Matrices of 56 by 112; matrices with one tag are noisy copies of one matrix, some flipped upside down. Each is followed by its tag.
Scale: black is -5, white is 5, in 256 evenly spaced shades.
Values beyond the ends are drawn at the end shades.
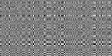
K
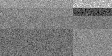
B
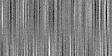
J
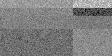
B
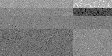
B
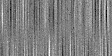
J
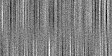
J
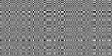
K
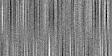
J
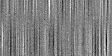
J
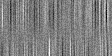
J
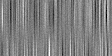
J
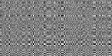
K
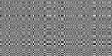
K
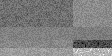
B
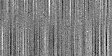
J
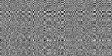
K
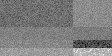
B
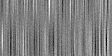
J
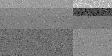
B
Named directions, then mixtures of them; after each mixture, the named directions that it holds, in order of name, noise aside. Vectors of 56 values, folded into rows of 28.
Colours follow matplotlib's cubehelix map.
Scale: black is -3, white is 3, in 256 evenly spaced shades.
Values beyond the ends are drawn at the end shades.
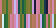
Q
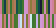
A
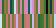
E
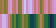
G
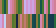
A, G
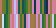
Q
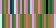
E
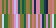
Q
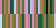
E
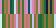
E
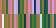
G, Q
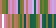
G, Q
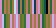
E, Q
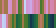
G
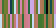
E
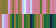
G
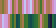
G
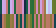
A, E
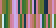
Q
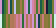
A, E
